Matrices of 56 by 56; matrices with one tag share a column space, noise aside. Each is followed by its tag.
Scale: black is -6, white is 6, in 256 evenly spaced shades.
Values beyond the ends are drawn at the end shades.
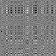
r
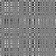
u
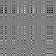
r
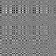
r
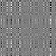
u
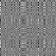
u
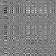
r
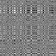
r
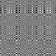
r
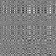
r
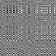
r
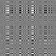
r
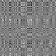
u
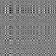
r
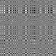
r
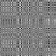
u
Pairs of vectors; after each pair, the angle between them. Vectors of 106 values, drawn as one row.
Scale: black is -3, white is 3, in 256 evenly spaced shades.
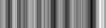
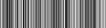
partly aligned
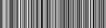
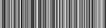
partly opposed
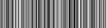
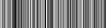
orthogonal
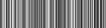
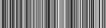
nearly opposite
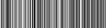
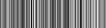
nearly opposite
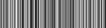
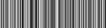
nearly parallel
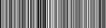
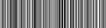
orthogonal
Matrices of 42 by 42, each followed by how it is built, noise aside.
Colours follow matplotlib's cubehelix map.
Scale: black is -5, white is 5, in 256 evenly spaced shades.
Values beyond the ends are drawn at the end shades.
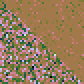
lower triangular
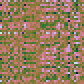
low rank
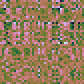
low rank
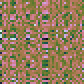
low rank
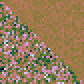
lower triangular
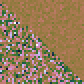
lower triangular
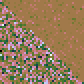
lower triangular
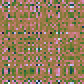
low rank
